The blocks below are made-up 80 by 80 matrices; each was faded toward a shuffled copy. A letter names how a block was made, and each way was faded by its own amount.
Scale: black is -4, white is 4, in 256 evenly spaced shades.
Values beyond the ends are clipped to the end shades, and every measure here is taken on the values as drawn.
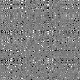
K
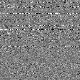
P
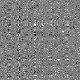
K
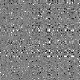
K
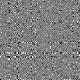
K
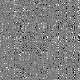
K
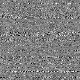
P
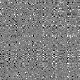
K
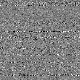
P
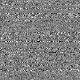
P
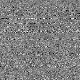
P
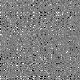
K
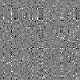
K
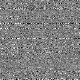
P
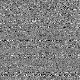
P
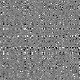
K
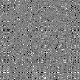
K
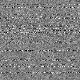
P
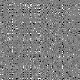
K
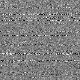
P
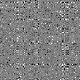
K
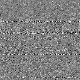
P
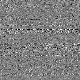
P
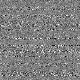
P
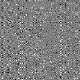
K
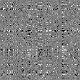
K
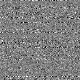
P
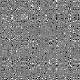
K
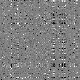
K
